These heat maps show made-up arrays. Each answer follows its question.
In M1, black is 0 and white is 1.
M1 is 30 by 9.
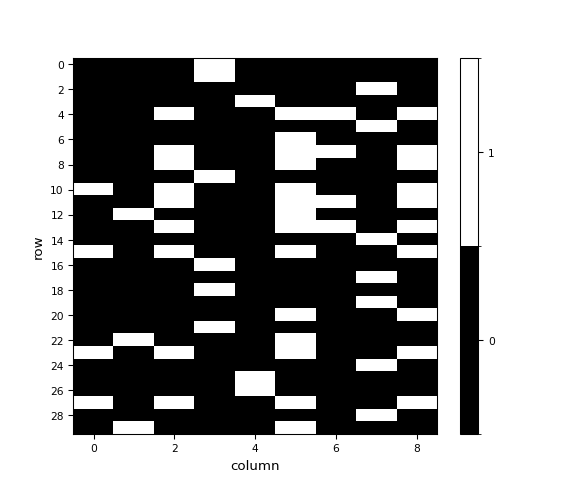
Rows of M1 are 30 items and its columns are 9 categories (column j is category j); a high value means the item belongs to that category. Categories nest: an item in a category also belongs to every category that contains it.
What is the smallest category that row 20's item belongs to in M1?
8
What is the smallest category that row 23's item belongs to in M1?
0
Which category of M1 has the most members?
5
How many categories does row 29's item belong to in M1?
2
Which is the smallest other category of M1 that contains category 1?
5
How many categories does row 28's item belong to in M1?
1
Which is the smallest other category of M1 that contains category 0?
2
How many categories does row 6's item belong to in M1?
1
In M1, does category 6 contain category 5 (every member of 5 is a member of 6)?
no
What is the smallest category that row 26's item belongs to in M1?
4
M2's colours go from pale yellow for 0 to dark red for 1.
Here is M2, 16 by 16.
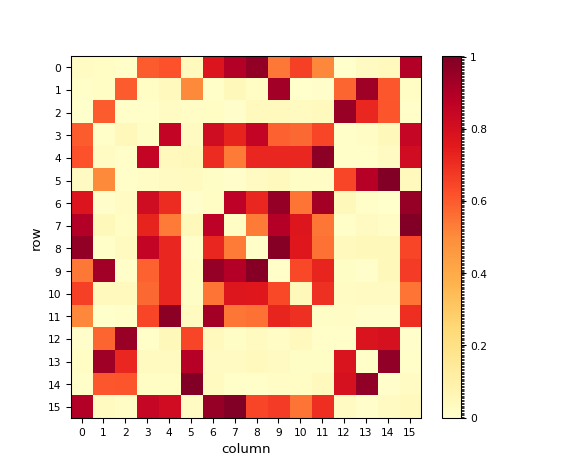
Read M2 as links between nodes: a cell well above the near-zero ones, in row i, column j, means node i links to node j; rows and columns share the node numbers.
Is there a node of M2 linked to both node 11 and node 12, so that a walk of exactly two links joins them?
no
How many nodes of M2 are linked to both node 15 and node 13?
0
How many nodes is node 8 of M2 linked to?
9
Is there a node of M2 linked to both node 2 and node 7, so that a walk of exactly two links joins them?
no
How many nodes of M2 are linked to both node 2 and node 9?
1
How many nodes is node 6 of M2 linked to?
9
